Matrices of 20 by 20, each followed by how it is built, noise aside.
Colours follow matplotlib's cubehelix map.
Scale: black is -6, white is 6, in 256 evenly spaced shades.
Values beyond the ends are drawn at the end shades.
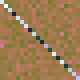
diagonal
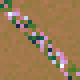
banded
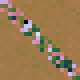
banded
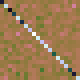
diagonal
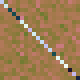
diagonal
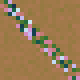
banded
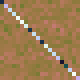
diagonal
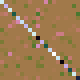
diagonal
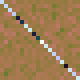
diagonal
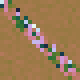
banded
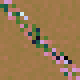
banded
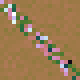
banded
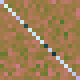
diagonal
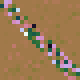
banded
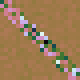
banded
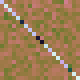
diagonal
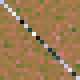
diagonal
